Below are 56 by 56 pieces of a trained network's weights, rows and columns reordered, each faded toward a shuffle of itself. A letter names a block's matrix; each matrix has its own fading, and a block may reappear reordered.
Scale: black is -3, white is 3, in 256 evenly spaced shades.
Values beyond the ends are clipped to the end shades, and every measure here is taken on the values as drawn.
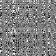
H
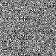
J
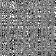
H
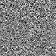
J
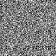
J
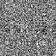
J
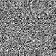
J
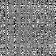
H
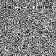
J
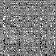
H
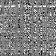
H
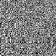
J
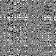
H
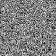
J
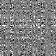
H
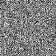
J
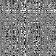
H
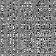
H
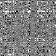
H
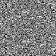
J
